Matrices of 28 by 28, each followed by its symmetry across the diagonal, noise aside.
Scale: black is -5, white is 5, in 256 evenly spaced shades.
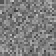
symmetric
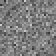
symmetric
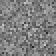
symmetric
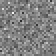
symmetric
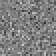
antisymmetric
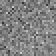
symmetric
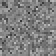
symmetric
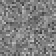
antisymmetric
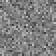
antisymmetric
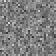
neither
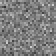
neither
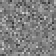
antisymmetric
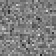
neither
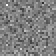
neither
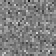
neither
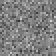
antisymmetric
